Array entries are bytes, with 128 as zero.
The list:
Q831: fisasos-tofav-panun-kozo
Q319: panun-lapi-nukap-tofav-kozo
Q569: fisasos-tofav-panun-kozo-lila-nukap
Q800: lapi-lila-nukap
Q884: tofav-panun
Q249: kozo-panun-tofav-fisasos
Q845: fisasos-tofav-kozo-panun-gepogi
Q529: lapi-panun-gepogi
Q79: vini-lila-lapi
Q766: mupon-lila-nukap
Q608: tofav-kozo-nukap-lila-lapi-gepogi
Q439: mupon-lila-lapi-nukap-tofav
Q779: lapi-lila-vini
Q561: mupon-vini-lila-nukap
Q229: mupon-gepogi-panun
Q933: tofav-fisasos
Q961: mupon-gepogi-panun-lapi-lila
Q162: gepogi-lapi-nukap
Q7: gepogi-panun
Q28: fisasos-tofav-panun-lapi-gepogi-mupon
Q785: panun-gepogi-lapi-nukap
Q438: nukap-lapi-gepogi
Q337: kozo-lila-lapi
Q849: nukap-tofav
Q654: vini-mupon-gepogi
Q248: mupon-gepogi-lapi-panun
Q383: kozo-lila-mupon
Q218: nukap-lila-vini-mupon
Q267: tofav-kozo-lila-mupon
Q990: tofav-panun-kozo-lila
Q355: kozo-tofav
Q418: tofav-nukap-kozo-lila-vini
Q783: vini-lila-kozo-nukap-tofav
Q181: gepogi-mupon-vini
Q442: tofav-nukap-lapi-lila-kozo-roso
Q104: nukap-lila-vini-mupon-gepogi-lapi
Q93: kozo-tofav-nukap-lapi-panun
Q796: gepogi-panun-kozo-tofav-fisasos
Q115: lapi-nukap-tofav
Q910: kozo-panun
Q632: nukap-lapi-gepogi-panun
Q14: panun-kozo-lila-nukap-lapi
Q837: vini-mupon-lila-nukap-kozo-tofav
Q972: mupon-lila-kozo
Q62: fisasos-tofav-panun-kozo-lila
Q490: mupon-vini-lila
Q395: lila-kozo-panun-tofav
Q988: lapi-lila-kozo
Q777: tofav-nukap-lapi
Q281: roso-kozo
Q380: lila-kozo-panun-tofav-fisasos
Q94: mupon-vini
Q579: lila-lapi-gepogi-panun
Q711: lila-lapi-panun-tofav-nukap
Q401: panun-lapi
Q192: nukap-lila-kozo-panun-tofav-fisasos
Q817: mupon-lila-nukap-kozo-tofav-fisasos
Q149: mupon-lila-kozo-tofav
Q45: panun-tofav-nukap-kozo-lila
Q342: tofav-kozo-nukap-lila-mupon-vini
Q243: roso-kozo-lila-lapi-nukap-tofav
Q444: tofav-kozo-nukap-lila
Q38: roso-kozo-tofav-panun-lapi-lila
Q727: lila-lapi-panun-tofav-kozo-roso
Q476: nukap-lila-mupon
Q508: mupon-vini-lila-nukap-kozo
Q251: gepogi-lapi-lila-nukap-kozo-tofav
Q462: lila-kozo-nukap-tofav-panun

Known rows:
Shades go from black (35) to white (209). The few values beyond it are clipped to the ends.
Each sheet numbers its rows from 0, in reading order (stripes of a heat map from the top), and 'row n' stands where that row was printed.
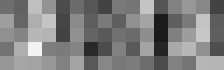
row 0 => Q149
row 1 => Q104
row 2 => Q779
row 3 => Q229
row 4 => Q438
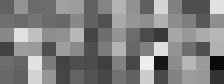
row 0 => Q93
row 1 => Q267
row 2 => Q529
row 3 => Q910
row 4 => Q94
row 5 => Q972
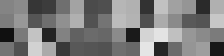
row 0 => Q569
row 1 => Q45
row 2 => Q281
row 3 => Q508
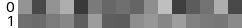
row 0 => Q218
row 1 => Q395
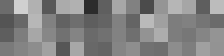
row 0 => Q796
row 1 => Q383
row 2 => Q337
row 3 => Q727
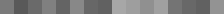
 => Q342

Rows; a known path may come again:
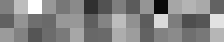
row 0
Q248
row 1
Q93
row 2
Q777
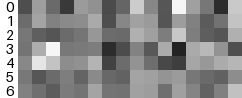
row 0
Q249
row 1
Q14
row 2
Q444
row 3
Q229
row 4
Q529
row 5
Q342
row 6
Q442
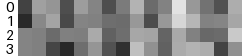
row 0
Q910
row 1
Q38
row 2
Q608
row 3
Q933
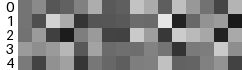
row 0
Q990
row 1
Q508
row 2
Q831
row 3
Q800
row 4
Q783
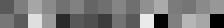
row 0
Q337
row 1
Q490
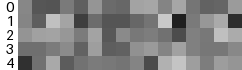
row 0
Q418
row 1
Q766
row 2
Q438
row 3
Q395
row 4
Q243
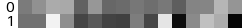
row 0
Q988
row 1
Q654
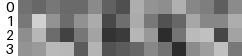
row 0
Q267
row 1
Q401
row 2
Q28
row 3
Q579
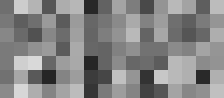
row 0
Q796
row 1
Q462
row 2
Q192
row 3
Q727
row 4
Q7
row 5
Q845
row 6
Q785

